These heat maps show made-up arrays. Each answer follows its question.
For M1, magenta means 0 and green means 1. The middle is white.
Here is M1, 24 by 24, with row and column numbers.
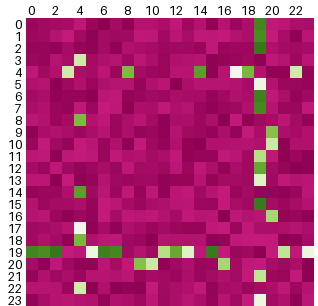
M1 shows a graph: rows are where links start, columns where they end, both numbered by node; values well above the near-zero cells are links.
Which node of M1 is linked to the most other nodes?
node 19
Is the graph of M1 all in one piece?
no
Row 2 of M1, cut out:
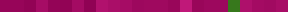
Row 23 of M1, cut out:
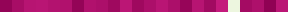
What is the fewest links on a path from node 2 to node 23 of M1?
2
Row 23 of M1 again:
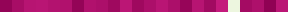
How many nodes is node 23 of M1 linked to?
1
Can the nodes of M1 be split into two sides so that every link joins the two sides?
yes
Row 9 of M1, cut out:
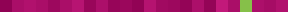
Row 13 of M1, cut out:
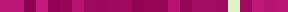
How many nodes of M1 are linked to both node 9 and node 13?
0
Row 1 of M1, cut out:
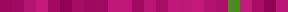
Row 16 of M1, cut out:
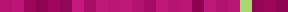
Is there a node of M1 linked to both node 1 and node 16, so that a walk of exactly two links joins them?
no
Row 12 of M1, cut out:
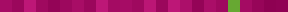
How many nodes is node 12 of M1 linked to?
1
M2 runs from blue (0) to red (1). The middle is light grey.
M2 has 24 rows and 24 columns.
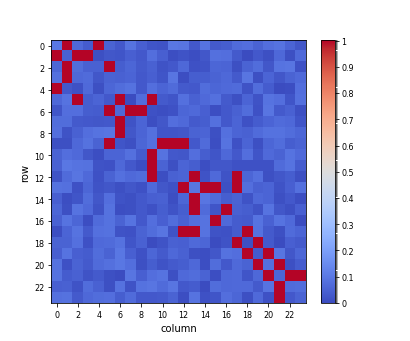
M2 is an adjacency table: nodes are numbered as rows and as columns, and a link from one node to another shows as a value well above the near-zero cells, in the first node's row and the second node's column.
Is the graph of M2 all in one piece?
yes
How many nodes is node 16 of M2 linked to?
1
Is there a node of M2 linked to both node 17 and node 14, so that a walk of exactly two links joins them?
yes
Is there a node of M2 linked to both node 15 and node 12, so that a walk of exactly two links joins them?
yes
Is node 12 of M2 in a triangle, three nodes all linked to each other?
yes
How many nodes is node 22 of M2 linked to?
1
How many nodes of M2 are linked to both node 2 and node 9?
1
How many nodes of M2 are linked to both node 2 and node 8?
0
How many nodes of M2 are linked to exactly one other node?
10
